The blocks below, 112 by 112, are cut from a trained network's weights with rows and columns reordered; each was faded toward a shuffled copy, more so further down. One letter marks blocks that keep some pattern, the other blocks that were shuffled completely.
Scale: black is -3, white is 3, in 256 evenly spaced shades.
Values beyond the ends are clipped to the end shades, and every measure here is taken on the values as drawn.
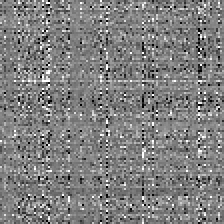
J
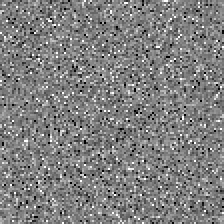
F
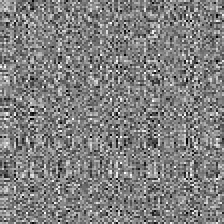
J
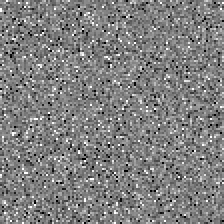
F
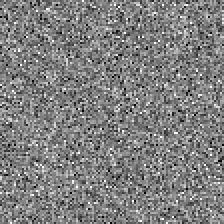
F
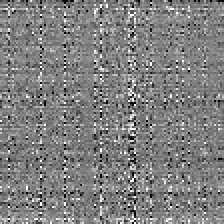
J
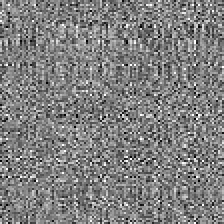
J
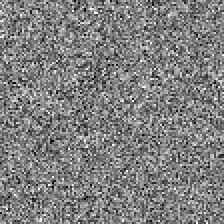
F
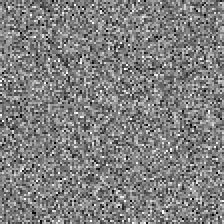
F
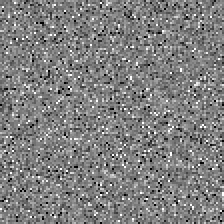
F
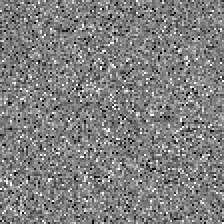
F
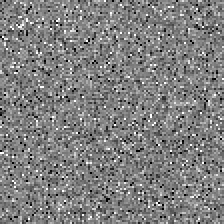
F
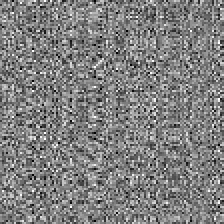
J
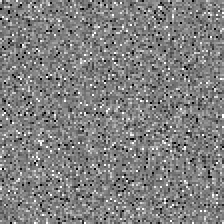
F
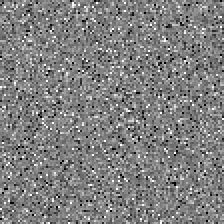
F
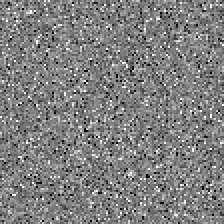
F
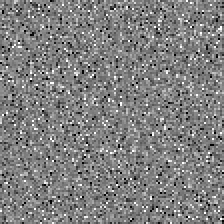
F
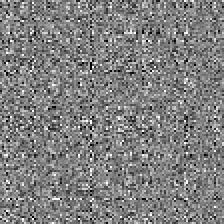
J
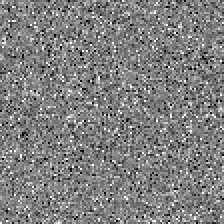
F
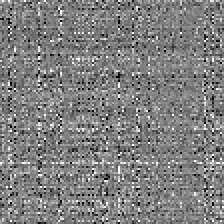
J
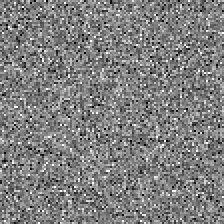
F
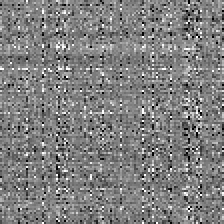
J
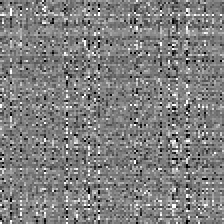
J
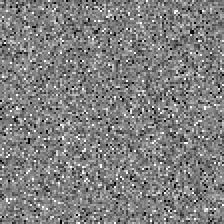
F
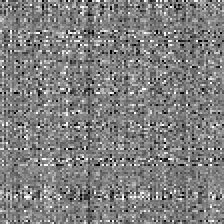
J
